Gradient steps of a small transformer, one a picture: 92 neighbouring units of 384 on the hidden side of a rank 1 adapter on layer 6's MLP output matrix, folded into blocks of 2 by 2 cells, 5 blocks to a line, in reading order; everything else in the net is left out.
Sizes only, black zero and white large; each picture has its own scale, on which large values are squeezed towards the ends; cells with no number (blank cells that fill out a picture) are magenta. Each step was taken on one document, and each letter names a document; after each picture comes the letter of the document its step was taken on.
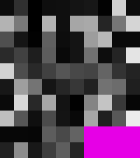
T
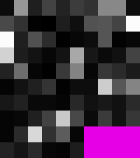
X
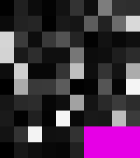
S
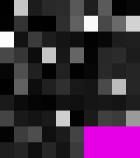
X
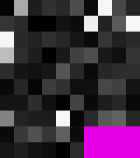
X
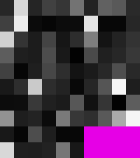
X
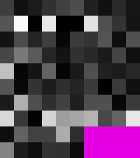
T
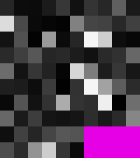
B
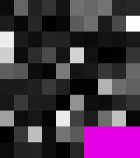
X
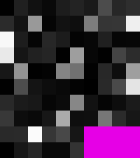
S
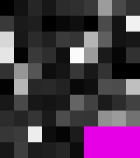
S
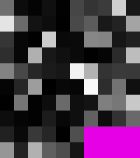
B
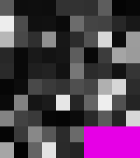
B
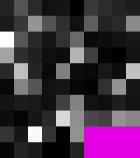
S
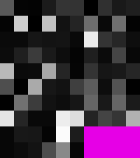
T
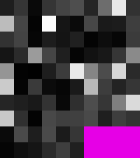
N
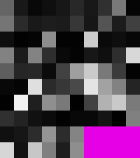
B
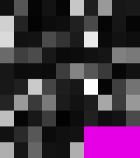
B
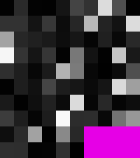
S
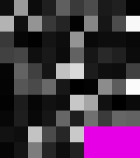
S
